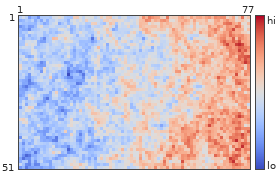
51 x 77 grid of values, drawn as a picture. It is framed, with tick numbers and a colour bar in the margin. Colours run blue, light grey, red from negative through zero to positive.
Odd rows or columns: none. Slope: up to the right. Stripes: none. Grain: blotchy.
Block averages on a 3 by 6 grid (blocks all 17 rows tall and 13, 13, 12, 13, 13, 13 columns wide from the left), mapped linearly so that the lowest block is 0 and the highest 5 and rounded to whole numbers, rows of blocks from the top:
112245 | 002234 | 012345
